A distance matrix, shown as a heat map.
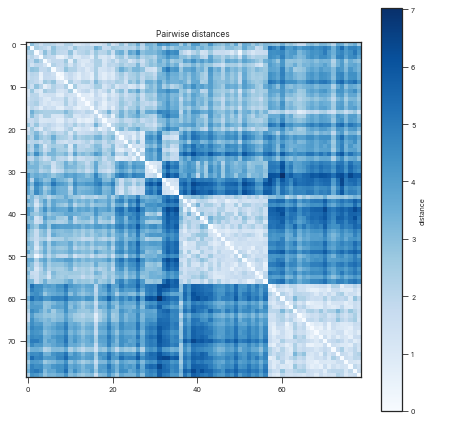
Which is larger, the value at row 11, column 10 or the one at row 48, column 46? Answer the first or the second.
the first
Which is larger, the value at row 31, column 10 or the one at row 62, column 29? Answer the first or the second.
the second
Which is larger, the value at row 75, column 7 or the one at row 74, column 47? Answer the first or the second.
the second
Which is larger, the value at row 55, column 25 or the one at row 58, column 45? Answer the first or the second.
the second
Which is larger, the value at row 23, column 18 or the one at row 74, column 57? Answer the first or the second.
the first
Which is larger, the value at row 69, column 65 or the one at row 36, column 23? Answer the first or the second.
the second
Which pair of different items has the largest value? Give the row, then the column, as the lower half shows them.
60, 31
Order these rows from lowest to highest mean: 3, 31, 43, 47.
3, 47, 43, 31
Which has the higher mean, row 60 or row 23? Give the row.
60
